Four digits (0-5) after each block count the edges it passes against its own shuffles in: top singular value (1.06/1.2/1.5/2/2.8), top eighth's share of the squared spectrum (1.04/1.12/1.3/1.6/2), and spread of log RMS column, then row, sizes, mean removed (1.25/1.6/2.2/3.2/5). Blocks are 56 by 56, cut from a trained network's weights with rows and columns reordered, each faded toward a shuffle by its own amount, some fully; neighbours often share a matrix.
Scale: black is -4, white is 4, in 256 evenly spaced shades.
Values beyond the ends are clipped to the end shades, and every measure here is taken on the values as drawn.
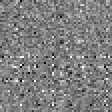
3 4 2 2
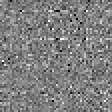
3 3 1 2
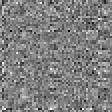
4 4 2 2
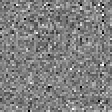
3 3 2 1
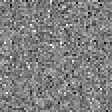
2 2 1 0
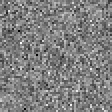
1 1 0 0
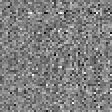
3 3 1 2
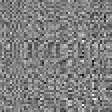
4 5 2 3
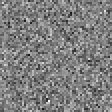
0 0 0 0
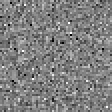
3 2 1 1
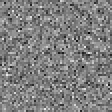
2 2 0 1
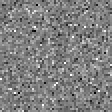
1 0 0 0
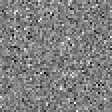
2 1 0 0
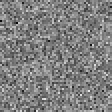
0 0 0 0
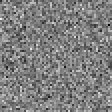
2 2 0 0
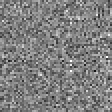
3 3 1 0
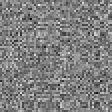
4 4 2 2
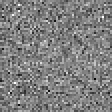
3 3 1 1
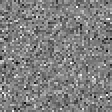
2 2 0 0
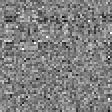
3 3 1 2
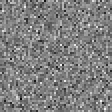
2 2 0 0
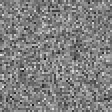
1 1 0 0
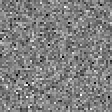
0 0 0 0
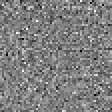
3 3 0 0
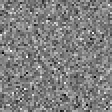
1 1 0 0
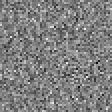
2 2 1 0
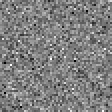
2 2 0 0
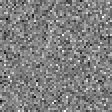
0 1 0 0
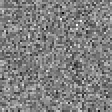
2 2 0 0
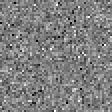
1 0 0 0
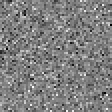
0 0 0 0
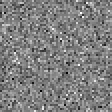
0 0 0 0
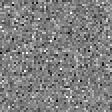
0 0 0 0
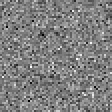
2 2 0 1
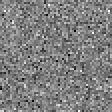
0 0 0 0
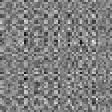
5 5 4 3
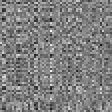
5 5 3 2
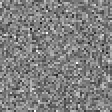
1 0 0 0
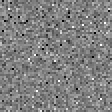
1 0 0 0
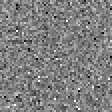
2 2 0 0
